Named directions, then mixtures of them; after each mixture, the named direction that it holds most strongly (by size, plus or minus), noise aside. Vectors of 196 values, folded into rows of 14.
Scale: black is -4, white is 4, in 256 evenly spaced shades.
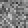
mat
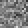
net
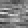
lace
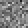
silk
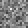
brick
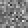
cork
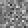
cork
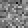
mat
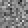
cork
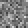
mat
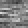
lace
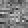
lace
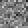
net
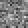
mat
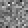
silk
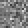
net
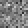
silk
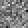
silk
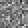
silk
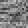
lace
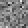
silk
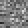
cork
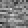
lace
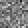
silk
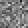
silk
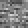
lace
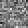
net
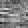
lace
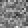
net
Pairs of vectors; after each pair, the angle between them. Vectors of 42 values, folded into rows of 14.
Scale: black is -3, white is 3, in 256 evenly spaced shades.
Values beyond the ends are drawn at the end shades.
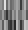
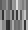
orthogonal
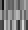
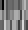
nearly parallel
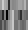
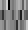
partly aligned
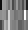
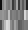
nearly parallel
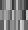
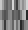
nearly opposite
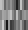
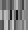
partly opposed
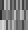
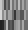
nearly opposite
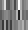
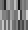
nearly opposite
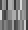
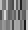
nearly opposite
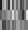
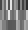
partly aligned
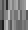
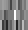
orthogonal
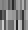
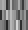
orthogonal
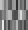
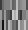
nearly opposite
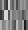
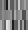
partly aligned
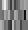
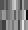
partly opposed
